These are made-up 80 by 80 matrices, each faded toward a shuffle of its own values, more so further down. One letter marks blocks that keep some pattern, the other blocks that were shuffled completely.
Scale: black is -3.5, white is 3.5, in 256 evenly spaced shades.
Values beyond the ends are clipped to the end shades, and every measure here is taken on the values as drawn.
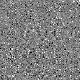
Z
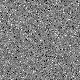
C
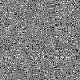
Z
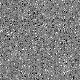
Z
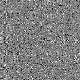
Z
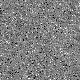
C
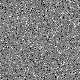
C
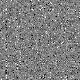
Z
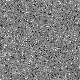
C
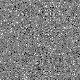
Z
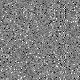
Z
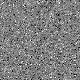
Z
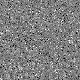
Z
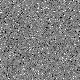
C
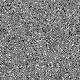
Z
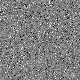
C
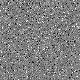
Z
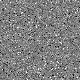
Z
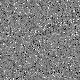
C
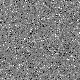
C
